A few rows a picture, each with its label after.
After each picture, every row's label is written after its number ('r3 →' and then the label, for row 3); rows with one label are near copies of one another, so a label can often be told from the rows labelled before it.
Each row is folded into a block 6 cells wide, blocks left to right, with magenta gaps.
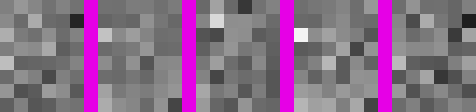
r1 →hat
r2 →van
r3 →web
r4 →van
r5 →hat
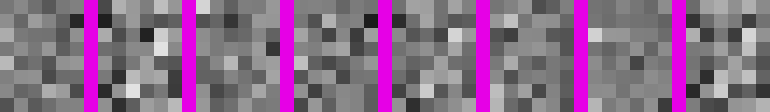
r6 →hat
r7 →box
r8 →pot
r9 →hat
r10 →box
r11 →web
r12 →van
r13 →box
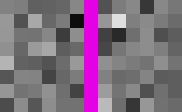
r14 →hat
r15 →web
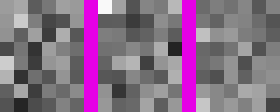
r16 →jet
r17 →pot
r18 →van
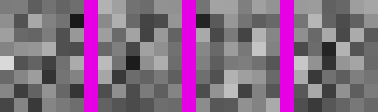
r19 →hat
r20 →jet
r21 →box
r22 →jet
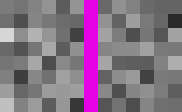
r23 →van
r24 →hat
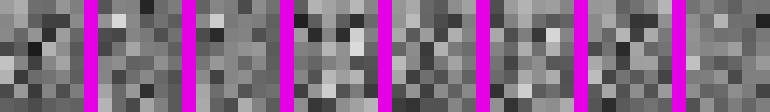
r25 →jet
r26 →web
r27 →web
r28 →box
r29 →jet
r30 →box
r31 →jet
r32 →hat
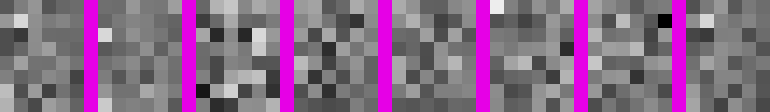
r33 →web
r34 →van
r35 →box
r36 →jet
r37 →jet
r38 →pot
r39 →hat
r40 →web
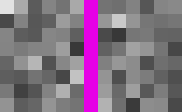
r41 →pot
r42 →web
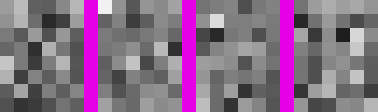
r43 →jet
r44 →pot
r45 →web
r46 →box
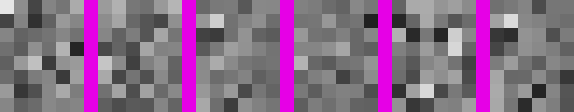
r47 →pot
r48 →jet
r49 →web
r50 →hat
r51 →box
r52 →web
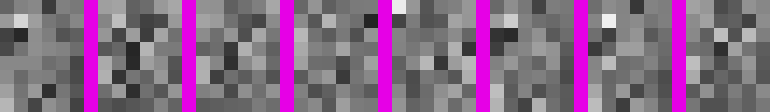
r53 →web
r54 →jet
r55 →jet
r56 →hat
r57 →pot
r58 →web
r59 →web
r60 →jet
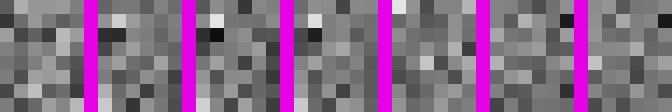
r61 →box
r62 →web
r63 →web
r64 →web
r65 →pot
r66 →hat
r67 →hat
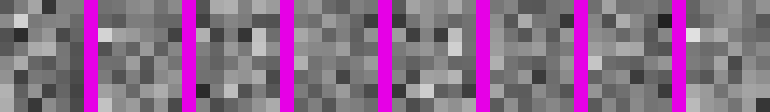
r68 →web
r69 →van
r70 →box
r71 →hat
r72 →box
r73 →hat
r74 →hat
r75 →van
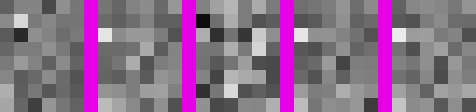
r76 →web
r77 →van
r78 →box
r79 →van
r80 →van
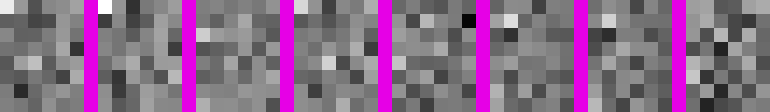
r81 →pot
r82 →pot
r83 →van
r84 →pot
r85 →hat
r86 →web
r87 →web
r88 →jet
